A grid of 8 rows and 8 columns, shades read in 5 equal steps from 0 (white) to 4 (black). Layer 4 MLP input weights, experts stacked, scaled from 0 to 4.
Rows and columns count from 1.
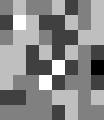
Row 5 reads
1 1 3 3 0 3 2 4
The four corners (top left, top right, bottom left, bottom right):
2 1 2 2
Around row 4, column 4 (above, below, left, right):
2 3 3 3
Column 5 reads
1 3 3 3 0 3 1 3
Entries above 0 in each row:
8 7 8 8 7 7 8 8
